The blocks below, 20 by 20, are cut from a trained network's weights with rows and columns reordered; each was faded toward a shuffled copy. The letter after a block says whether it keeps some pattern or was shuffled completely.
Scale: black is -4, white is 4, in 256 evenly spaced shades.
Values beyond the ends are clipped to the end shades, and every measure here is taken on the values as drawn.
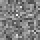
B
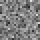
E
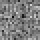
B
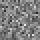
E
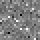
E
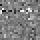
B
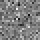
E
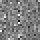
B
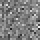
E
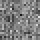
B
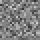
E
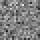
E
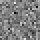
E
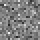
E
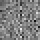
B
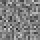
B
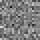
B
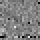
B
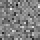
E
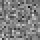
E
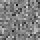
E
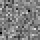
E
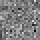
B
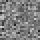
B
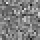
E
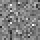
B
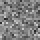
E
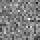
E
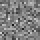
E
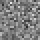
E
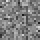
E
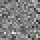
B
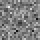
E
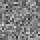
E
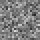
E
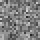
B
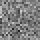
B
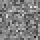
E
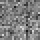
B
